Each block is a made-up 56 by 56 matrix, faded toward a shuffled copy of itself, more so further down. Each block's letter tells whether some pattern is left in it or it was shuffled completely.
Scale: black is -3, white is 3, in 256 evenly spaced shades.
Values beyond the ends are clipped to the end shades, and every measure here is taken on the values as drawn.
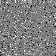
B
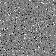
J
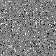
B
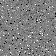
J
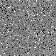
B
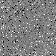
B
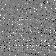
B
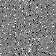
B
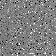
B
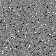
J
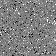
J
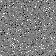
J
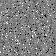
J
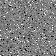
J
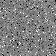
J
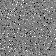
B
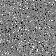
J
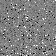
B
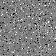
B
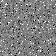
B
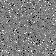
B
